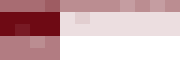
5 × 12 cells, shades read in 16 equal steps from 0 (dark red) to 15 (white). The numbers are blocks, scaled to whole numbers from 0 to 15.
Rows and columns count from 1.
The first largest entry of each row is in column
9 5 5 5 5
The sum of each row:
89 103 105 149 148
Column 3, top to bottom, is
6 0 0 8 7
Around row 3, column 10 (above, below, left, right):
13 15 13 13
